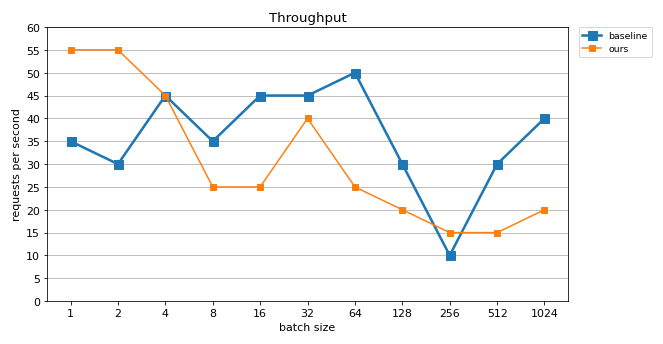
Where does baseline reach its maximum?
64
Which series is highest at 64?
baseline
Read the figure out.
Title: Throughput
x-axis: batch size, ticks 1 2 4 8 16 32 64 128 256 512 1024
y-axis: requests per second, ticks 0 5 10 15 20 25 30 35 40 45 50 55 60
Legend: baseline, ours
Values:
baseline: 35 30 45 35 45 45 50 30 10 30 40
ours: 55 55 45 25 25 40 25 20 15 15 20
